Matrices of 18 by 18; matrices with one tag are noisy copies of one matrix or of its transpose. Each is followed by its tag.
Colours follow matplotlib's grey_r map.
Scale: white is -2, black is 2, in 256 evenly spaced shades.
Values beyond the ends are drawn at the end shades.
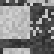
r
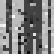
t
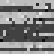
t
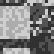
r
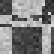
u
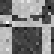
u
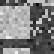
r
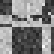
u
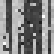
t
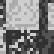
r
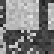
r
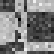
u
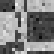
u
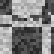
u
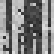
t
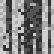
t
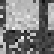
r
